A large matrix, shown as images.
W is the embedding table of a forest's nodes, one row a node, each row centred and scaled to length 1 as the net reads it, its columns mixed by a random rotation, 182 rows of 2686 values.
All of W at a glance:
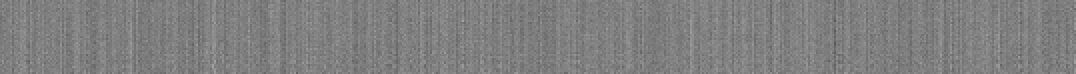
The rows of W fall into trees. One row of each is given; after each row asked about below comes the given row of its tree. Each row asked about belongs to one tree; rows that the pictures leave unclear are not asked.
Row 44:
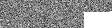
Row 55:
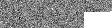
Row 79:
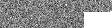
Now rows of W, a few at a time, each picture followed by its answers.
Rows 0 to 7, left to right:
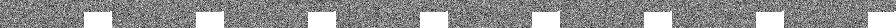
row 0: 79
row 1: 44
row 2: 55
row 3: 55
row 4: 55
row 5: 79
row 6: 55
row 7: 79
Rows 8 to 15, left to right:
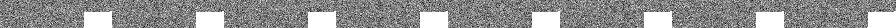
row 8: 55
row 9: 44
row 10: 55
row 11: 44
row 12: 55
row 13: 79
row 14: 44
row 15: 55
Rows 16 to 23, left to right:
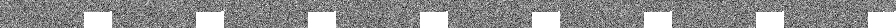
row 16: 44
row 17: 55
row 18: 79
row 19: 44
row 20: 79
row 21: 55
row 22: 79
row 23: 79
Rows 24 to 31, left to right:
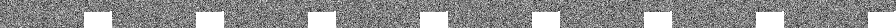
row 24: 44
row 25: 44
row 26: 55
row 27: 44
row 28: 44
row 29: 79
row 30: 55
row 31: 55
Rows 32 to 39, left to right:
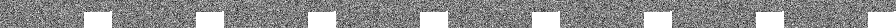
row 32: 55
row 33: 79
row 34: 55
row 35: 55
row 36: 55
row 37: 44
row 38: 79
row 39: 44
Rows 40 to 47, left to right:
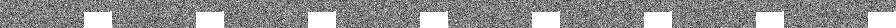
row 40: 79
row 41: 44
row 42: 55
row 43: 79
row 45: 79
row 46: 79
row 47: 55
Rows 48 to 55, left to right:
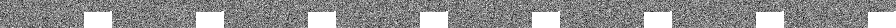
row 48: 44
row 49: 55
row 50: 79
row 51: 44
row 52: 79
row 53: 79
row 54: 55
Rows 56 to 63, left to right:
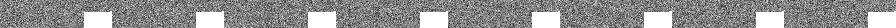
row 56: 55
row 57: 55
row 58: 44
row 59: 55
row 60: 79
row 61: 55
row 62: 79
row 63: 79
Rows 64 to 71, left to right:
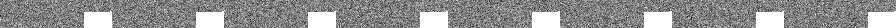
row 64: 44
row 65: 55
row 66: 79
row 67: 79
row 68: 55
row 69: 44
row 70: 55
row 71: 79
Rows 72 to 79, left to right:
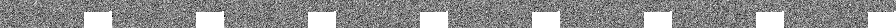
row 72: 55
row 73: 44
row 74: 44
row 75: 79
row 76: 55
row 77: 55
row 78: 79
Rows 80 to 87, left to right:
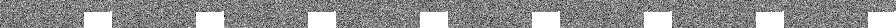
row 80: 79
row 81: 79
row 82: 44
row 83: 55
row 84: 44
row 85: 44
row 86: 79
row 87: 79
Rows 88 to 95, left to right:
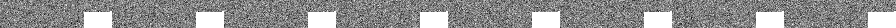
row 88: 79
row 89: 55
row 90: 79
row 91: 79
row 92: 55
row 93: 79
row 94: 55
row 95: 44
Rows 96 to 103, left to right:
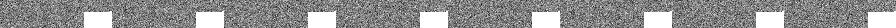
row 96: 44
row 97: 55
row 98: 79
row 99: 79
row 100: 79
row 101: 55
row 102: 79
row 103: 79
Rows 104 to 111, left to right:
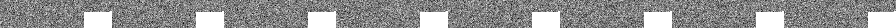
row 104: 55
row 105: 79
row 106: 55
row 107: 55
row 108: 79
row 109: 79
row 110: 79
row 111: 55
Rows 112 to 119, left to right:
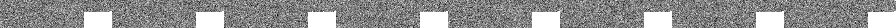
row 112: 55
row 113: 55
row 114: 79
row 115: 44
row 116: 55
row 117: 79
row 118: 44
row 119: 79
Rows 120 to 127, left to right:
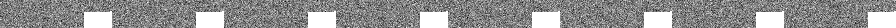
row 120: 44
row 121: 55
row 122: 79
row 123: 44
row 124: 55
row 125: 55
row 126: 79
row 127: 79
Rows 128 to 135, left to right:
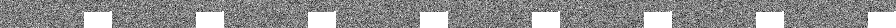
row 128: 55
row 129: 79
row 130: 55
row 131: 79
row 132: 79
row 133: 79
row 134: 79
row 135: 55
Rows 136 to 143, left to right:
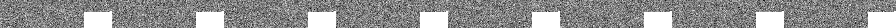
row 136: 55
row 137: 55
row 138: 55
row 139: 79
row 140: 79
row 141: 44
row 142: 44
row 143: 79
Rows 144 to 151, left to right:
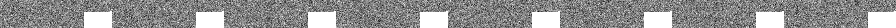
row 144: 55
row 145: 55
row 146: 44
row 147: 44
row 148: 79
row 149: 79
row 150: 44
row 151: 55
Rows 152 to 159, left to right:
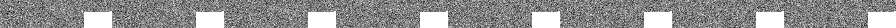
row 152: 55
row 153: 55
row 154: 55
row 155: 55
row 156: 44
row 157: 55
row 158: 55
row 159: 44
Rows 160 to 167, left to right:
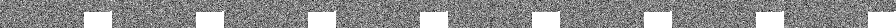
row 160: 79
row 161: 79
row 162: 79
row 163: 79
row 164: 44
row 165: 79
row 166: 79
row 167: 44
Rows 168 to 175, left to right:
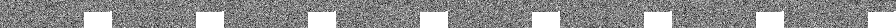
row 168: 79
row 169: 44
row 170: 79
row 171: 55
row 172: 79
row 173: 44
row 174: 55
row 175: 55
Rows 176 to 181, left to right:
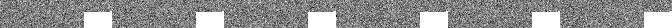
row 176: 79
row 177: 55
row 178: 55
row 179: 44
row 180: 79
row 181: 55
